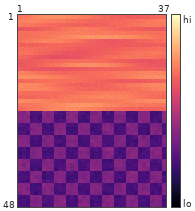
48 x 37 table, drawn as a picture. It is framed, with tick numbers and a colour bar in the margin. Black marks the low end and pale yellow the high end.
It is made of 2 by 1 panels. Panel 1,1: high, streaked across, faint in contrast. Panel 2,1: low, checkered.
